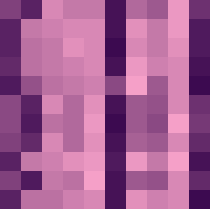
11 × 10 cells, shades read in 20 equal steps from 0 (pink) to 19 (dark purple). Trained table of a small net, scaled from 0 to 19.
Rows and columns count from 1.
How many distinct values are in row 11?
7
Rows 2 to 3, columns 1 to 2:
16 5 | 16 6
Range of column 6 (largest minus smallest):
8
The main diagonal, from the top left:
12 5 5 4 4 18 9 9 0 15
